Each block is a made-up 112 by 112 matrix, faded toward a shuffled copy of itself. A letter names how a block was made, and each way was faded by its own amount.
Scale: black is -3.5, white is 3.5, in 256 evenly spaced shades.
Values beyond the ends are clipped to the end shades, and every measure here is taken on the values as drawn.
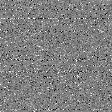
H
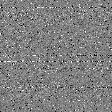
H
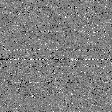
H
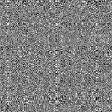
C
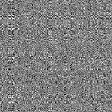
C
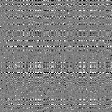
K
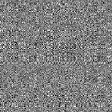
C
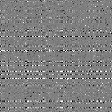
K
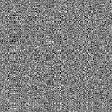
C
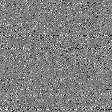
H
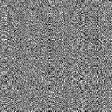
C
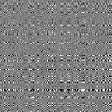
K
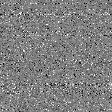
H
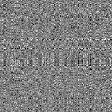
C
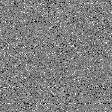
H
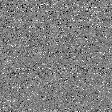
H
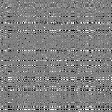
K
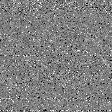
H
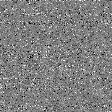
H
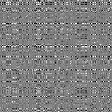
K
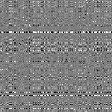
K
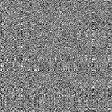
C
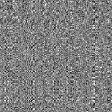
C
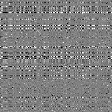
K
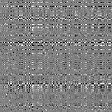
K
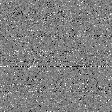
H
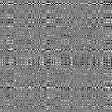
K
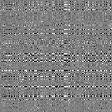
K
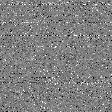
H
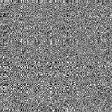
C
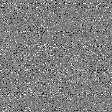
H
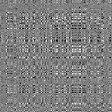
K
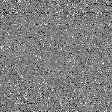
H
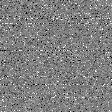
H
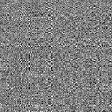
C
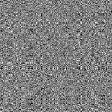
C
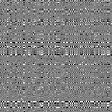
K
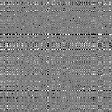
K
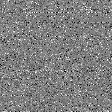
H
